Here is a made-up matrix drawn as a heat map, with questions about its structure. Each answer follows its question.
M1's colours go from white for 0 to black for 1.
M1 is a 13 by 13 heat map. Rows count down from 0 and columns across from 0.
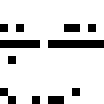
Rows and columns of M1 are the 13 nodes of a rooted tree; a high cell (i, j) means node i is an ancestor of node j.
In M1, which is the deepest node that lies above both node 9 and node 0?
11
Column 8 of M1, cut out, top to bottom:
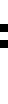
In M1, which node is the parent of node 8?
3
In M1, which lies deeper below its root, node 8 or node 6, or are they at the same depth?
the same depth
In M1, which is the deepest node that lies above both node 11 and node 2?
3
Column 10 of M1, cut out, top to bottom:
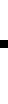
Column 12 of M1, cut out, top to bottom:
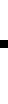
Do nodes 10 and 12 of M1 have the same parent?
yes
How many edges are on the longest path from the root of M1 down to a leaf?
3
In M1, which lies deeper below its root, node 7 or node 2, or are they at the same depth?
the same depth
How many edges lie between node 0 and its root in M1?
3
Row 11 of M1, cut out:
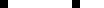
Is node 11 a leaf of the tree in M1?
no
